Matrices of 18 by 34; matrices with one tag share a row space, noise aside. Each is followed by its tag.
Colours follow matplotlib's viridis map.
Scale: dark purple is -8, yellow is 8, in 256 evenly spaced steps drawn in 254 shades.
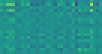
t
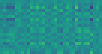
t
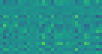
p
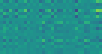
p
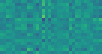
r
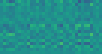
t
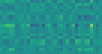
t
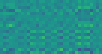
t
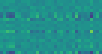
t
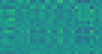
t
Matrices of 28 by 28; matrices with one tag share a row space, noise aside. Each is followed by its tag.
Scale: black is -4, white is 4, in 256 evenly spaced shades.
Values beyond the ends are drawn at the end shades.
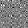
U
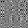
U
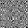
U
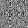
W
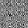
W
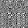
W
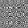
W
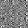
U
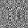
W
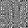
U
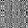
U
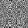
W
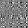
U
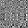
U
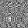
W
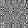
U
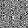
U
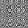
W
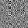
W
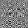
W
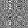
W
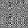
W
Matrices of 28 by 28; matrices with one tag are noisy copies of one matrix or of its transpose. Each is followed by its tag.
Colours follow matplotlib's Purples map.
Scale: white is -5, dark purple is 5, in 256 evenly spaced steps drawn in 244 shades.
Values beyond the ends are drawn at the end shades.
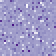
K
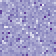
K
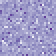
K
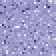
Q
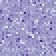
K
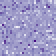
Q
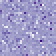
K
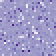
K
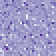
Q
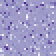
Q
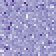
Q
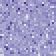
Q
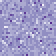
K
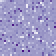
K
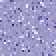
K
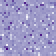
Q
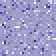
Q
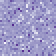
K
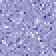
K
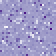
K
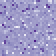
Q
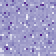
Q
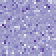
Q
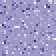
Q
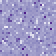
K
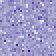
K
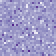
K
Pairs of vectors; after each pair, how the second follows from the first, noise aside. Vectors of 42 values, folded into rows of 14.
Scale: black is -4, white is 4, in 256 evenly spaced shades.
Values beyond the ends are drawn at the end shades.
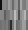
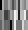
scaled up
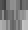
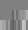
partly zeroed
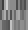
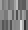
reversed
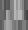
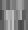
reversed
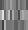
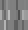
partly zeroed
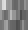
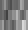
reversed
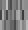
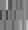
partly zeroed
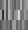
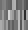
reversed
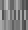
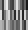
scaled up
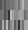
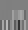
partly zeroed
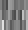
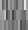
reversed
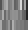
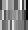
scaled up
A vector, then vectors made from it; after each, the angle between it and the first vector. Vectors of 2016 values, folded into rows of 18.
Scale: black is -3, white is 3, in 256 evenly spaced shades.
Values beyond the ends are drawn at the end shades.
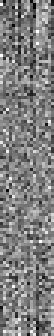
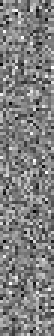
partly opposed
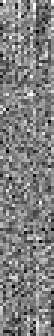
nearly opposite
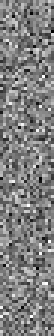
orthogonal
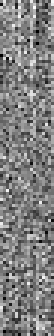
nearly opposite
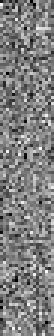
partly aligned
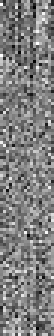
nearly parallel
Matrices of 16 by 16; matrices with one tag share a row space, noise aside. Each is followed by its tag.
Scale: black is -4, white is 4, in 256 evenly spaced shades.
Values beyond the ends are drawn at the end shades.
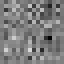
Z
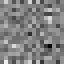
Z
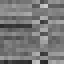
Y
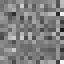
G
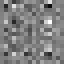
Z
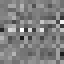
G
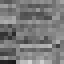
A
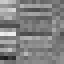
A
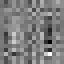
Z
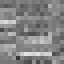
A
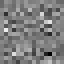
Z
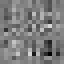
Z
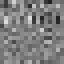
Z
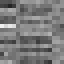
A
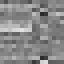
Y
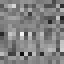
G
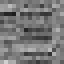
A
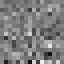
Z
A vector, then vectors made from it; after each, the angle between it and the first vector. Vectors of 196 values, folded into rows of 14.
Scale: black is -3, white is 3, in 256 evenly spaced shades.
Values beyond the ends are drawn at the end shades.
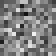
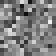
partly aligned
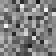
partly opposed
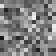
orthogonal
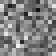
orthogonal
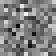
nearly opposite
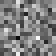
partly aligned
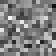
orthogonal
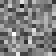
partly aligned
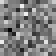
nearly opposite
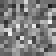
partly aligned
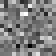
partly opposed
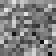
partly opposed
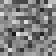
partly opposed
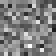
partly aligned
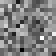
partly opposed
